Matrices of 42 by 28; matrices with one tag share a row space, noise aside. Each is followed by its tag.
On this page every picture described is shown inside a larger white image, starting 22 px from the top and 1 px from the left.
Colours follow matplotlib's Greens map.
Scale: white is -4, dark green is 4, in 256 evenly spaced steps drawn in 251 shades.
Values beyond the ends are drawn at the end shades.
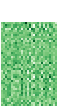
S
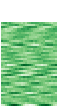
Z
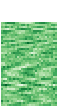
Z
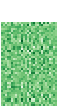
S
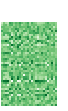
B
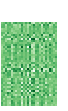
S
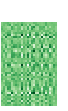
S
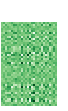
S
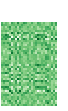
B
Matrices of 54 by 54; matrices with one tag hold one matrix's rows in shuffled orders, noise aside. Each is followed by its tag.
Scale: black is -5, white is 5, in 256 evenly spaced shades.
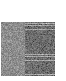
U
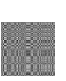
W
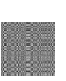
W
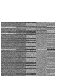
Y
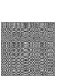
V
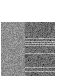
U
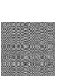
V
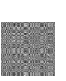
V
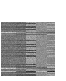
Y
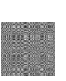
V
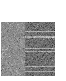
U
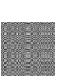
W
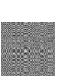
V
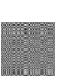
V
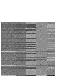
Y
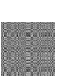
W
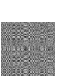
V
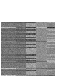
Y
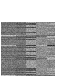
Y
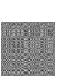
V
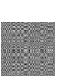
V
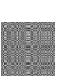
W
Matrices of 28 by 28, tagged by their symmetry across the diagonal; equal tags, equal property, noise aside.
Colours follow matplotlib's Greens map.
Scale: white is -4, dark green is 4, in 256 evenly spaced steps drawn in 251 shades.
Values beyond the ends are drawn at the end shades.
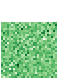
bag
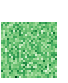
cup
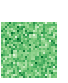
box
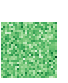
cup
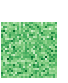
cup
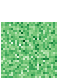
bag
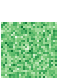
box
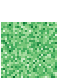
bag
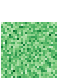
box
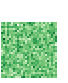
bag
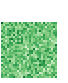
box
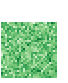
box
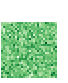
cup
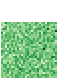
cup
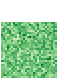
cup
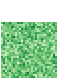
bag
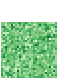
bag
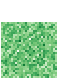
box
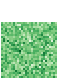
bag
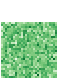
box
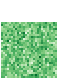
cup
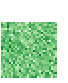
bag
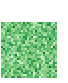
cup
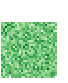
box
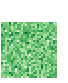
cup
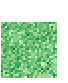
box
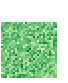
box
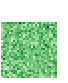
bag
